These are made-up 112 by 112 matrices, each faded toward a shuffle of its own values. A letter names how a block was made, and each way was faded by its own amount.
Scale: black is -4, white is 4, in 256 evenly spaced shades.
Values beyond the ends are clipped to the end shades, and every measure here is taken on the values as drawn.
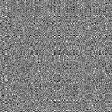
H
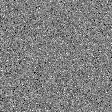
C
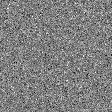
C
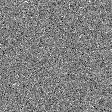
C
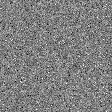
C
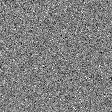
C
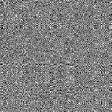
H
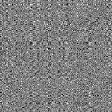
H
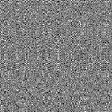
H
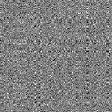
H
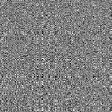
H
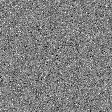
C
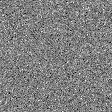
C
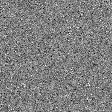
C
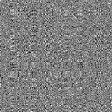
H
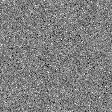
C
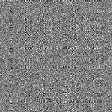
H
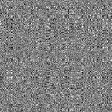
H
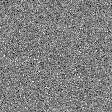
C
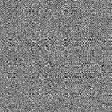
H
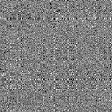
H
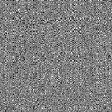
H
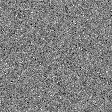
C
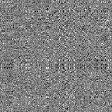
H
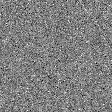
C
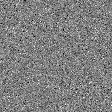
C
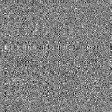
H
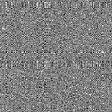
H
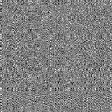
H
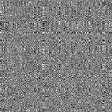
H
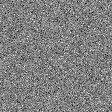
C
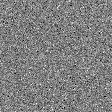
C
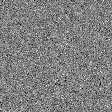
C
